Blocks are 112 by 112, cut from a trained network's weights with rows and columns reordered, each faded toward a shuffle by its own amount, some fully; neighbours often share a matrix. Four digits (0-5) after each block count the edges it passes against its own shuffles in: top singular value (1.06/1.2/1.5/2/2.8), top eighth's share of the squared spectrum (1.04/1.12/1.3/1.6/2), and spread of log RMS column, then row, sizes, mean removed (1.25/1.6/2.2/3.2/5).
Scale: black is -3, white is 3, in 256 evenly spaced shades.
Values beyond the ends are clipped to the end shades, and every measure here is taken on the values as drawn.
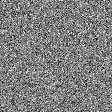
0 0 0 0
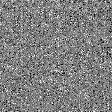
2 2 0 2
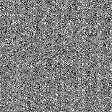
2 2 0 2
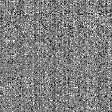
3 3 0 3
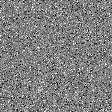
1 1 0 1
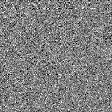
3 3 1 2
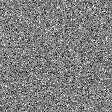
0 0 0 0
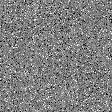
0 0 0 0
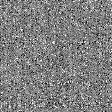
2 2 0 2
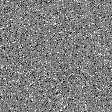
0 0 0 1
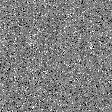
1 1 0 1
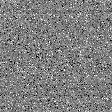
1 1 0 0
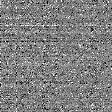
3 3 2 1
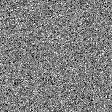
1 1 0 0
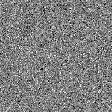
3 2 1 0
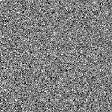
3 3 2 2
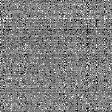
3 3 3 2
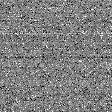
2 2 1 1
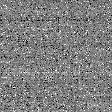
2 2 2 1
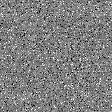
1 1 1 0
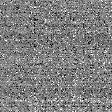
3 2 2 0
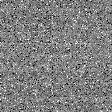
2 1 1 0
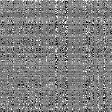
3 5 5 3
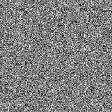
3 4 2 2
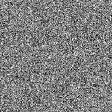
3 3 1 0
